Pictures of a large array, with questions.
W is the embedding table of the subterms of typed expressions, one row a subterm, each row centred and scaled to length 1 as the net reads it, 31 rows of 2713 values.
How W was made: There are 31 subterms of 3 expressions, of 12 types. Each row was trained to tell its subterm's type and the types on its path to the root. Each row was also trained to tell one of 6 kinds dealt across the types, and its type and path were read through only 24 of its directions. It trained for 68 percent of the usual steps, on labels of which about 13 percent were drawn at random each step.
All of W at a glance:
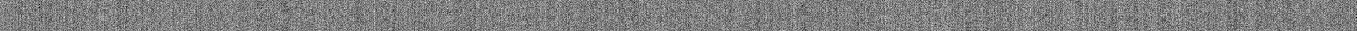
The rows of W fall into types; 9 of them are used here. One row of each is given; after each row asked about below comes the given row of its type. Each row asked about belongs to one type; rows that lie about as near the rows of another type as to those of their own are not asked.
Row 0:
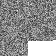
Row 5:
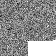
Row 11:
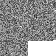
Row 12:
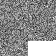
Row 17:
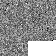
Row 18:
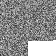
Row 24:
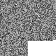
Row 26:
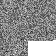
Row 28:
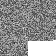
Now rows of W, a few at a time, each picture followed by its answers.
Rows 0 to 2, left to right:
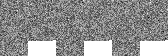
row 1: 26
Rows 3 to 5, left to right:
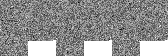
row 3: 28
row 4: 26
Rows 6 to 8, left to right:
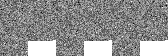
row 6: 28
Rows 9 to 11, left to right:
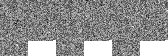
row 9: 12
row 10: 12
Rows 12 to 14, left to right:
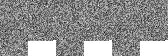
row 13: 28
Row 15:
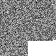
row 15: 24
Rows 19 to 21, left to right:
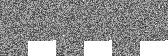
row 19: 28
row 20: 26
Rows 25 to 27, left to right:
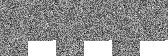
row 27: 11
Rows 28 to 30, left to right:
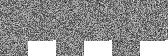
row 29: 12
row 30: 11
